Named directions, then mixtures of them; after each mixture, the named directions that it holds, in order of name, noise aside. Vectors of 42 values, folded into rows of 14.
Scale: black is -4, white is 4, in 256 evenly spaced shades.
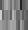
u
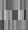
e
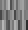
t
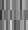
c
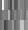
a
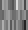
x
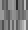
x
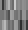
a, t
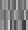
e, t, x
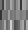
c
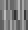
c, e, t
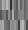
a, t, u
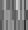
c, e, x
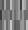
c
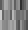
u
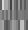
a, t, u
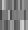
a, c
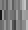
c, e, u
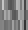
a, e, x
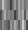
a, e, t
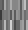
c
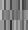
c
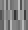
c, e, t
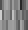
u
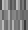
a, u, x
